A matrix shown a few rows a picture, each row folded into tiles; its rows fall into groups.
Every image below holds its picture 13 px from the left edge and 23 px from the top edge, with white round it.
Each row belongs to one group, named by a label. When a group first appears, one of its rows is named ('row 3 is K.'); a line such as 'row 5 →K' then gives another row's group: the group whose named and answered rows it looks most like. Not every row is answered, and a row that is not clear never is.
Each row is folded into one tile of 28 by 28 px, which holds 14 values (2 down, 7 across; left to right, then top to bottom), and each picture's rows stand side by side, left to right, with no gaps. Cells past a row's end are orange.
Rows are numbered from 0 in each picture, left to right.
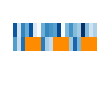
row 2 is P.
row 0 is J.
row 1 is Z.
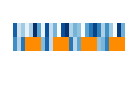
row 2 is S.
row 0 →S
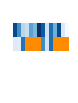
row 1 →J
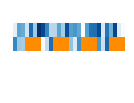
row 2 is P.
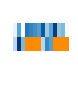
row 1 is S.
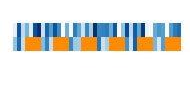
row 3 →Z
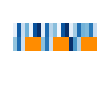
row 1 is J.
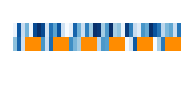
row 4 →P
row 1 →J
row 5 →P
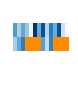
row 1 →J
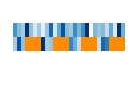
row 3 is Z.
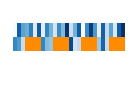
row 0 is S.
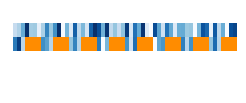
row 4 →J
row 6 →S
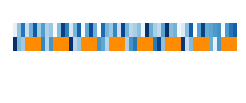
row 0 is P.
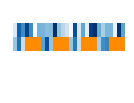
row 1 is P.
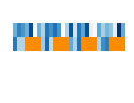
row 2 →J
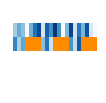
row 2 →J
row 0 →S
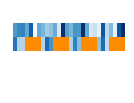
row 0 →Z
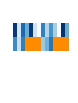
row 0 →J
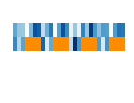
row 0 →S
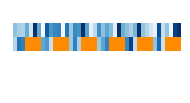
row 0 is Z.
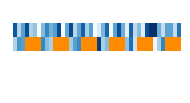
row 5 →P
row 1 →Z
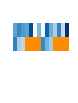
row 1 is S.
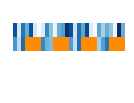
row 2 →J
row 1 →S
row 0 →J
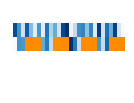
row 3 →J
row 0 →P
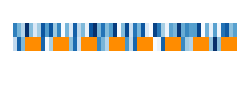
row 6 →Z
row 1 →Z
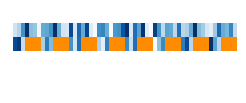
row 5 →P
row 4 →J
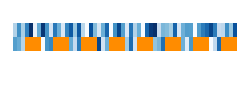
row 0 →Z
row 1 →P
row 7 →P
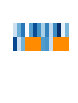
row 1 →Z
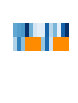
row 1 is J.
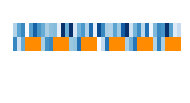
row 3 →P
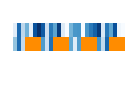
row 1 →J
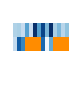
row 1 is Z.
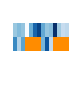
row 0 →S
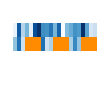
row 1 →Z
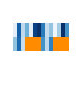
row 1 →S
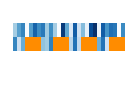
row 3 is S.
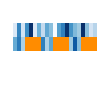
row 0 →Z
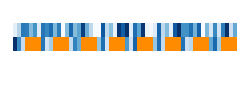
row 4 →J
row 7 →Z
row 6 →Z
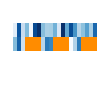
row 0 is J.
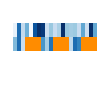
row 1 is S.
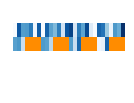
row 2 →J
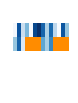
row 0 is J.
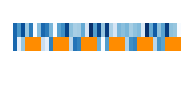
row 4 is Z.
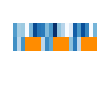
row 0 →S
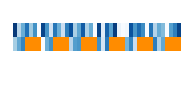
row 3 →J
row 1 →P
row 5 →S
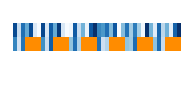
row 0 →J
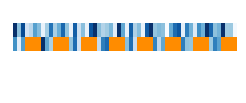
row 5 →S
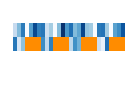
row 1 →S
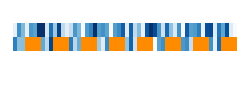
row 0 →S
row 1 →J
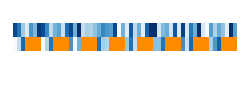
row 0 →P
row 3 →Z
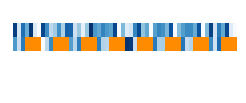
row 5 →Z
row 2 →S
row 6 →Z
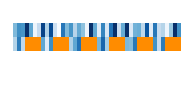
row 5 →S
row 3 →Z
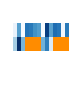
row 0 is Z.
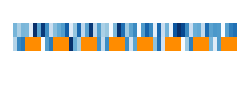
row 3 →S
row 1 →P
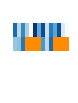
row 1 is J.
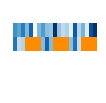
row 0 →Z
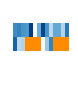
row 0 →Z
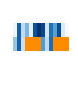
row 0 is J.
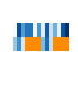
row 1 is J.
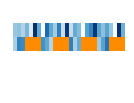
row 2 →S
